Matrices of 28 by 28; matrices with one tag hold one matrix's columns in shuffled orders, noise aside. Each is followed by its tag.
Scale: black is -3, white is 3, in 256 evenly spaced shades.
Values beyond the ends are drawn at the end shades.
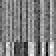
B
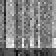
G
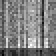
G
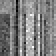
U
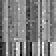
B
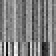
B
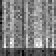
G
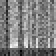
G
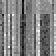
U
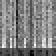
G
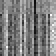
U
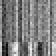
B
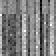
U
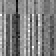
U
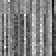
U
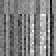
U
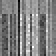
U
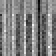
U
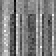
U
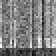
G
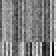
B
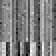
B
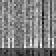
G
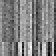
B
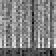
G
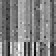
B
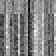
U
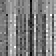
U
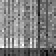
G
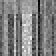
U
